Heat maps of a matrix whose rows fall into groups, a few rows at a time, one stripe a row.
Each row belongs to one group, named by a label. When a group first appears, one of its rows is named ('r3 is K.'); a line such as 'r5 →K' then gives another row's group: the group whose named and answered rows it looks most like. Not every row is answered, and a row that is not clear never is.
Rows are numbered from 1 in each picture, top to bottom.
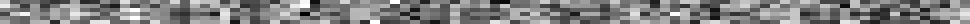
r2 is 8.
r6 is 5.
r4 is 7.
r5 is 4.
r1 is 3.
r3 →4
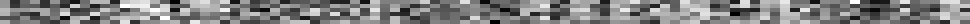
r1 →5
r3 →5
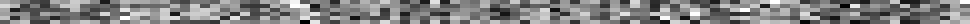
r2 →8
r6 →7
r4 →5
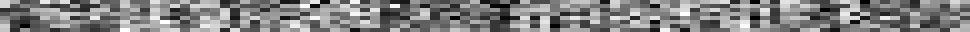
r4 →4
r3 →5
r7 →4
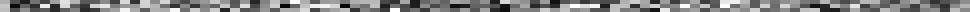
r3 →3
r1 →4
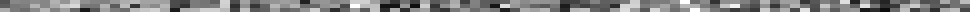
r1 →4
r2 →4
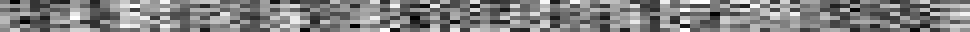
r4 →7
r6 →4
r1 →3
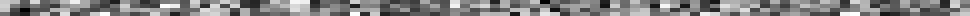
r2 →8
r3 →4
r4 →5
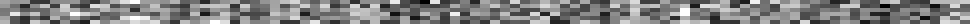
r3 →4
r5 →4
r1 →7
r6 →5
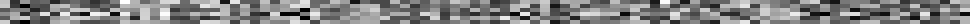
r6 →4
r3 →7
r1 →3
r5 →7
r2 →4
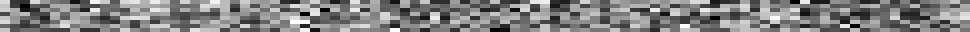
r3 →5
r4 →7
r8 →3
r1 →5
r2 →4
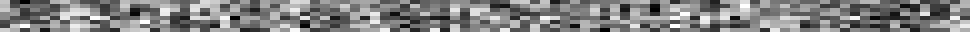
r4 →8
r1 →4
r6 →7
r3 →8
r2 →3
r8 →8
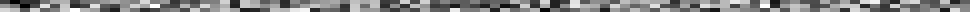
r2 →5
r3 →8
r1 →4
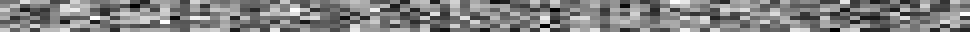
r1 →3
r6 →7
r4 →7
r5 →5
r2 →8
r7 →8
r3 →8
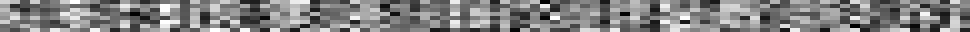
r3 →8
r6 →8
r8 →5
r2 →4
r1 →8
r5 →8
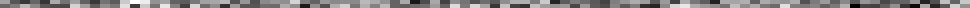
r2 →3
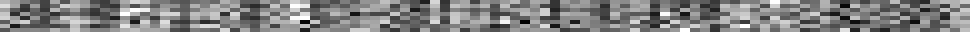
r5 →8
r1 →7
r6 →7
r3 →4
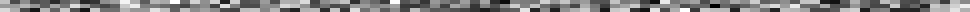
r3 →5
